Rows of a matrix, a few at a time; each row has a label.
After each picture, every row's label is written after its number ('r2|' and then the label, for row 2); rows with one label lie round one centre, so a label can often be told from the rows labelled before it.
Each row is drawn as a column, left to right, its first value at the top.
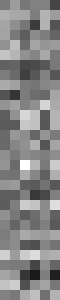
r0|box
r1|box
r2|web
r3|web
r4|box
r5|web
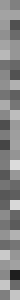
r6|box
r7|web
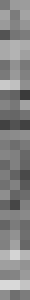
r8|box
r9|box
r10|box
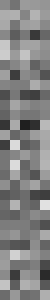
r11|box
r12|web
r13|box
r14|box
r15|web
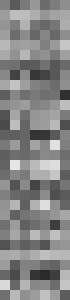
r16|box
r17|web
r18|box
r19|web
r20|web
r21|web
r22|box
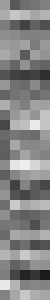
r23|box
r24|web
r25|web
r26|web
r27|web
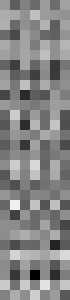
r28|box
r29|web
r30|box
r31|web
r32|box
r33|web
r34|box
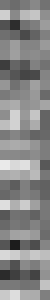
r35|web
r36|web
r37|web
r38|web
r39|box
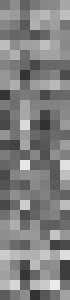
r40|box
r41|box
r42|web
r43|box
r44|box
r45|box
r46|web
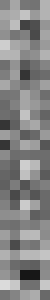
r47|box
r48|box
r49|web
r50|web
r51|box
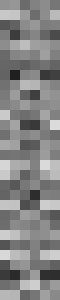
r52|web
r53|web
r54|box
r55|box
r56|web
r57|web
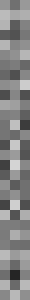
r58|box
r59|web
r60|box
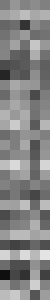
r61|web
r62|web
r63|web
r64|box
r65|web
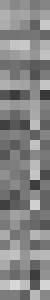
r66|box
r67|box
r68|box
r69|web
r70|box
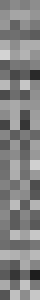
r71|box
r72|web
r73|box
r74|web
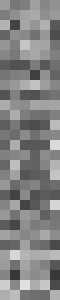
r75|box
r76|web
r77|box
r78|box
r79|box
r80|web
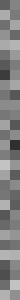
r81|web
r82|box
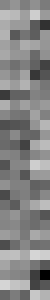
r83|box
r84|box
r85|box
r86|web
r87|web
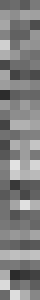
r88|box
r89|web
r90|web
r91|web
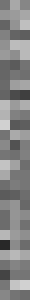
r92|web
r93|box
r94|box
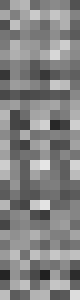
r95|web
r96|box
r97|box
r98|web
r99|web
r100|box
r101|box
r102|web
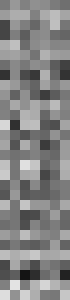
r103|web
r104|box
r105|web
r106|web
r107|box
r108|box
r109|web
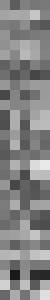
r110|box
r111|web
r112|box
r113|web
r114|web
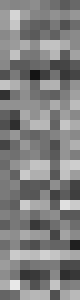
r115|box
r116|box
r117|web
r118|web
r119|web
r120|box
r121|web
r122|web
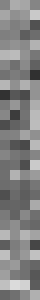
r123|box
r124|box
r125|box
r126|web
